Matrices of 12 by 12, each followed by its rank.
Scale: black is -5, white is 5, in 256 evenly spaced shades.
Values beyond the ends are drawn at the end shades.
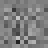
two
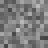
full rank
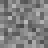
full rank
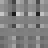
one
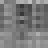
two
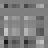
one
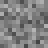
full rank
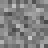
full rank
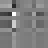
one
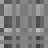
one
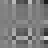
one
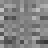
two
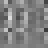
two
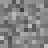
full rank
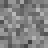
full rank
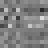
two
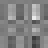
one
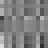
one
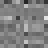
two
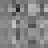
two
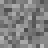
full rank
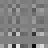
one
